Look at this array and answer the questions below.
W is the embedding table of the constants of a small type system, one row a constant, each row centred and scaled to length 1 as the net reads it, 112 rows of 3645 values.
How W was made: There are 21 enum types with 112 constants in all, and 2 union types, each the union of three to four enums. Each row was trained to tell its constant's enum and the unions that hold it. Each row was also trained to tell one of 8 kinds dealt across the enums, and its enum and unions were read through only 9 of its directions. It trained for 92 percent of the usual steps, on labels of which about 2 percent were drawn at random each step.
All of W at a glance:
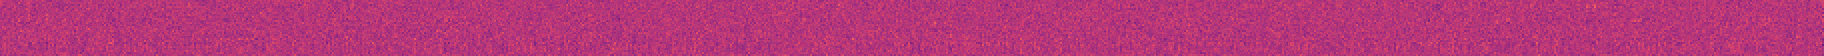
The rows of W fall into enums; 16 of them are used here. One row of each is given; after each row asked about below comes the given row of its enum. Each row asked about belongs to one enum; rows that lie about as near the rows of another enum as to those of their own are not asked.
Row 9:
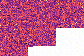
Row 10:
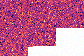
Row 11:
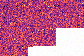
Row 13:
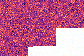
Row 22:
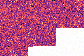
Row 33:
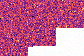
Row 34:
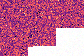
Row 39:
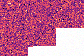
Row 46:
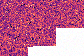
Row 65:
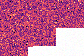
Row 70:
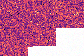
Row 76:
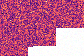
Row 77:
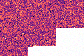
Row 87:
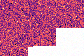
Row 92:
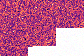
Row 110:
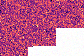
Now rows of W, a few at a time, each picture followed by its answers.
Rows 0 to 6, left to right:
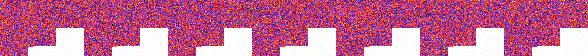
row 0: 22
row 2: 87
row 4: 22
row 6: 70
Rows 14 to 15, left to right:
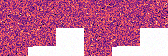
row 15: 9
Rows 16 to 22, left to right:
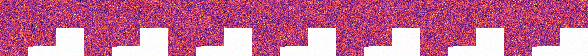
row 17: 11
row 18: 76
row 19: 70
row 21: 39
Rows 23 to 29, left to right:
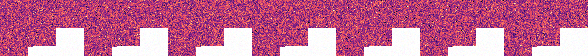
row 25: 13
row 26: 92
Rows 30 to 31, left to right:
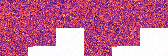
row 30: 22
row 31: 13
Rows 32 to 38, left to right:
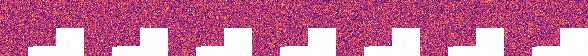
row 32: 76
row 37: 11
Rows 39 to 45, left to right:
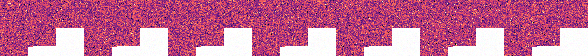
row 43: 70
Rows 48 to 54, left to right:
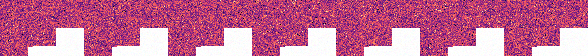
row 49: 39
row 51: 110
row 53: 92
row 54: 11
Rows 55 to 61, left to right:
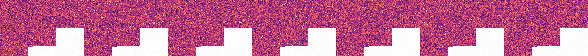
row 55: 76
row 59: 39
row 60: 39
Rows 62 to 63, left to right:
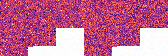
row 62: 33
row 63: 22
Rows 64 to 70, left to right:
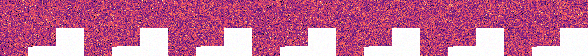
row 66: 34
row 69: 33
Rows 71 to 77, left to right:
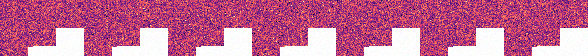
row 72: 70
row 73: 92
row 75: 92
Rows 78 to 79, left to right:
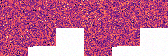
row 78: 87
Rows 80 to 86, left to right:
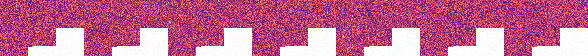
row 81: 70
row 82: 34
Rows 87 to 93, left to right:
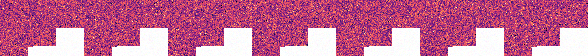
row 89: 33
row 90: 13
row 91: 11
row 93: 10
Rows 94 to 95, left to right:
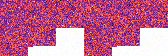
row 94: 11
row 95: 76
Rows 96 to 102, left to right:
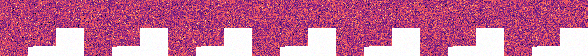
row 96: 87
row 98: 87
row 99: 76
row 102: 87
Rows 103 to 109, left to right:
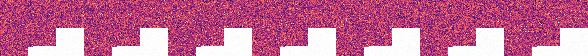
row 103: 39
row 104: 46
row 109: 34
